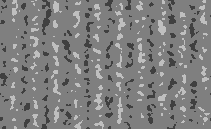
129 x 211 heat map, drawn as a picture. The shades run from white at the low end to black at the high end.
Grain: blotchy. Average level on the scale: 50%. Stripes: upright, repeating 10 times. Slope: none.
